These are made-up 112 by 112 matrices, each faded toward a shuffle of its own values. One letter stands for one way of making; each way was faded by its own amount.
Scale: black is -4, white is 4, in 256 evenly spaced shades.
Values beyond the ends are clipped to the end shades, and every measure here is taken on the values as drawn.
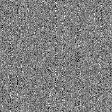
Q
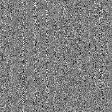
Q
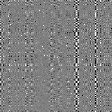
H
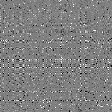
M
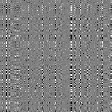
H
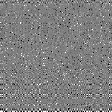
M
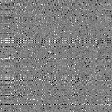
M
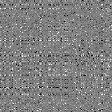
M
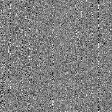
Q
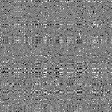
M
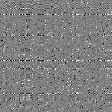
M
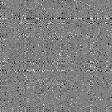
M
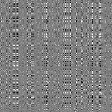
H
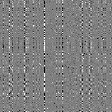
H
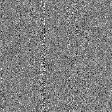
Q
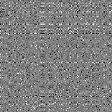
M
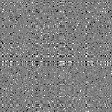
M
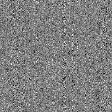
Q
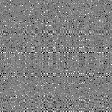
M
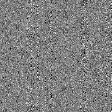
Q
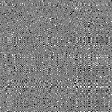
M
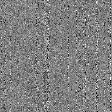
Q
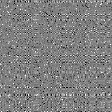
M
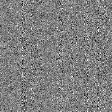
Q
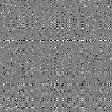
M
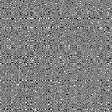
M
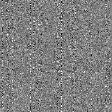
Q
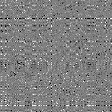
M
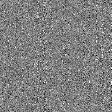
Q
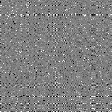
M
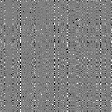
H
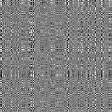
H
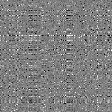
M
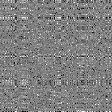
M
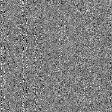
Q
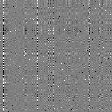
H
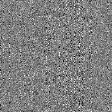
Q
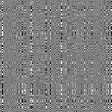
H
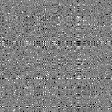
M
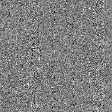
Q
